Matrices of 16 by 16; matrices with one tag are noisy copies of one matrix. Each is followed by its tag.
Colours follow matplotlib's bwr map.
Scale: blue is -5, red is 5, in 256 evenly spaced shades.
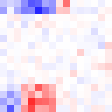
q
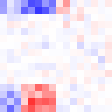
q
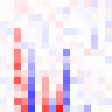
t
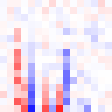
t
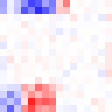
q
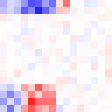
q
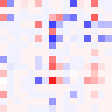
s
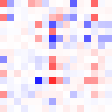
s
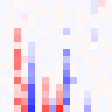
t
